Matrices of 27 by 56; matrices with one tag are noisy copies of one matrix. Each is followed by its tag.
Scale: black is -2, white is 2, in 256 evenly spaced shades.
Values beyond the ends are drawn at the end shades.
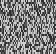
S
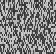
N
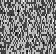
S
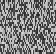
N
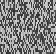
N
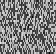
N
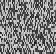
N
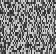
S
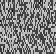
N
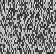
N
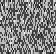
N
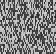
N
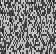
S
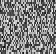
S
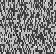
N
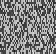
S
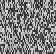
N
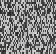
S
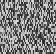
N
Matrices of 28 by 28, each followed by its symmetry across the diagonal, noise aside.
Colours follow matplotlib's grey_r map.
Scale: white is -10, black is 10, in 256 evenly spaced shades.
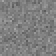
neither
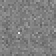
neither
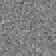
antisymmetric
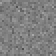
neither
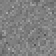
symmetric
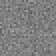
antisymmetric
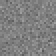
antisymmetric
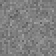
symmetric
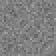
symmetric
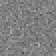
neither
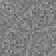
symmetric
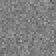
neither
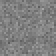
antisymmetric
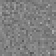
antisymmetric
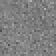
antisymmetric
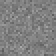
neither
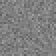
antisymmetric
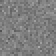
neither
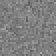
antisymmetric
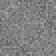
symmetric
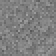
symmetric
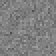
symmetric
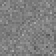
symmetric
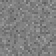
neither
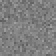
neither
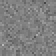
antisymmetric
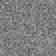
symmetric
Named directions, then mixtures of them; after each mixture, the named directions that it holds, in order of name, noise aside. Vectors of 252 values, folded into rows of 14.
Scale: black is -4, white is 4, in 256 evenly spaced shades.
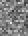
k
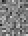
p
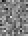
k, p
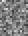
k, p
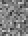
k, p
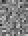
p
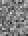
k, p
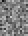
k, p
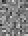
p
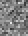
k, p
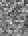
k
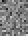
p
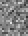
k, p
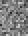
k, p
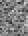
k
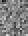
p
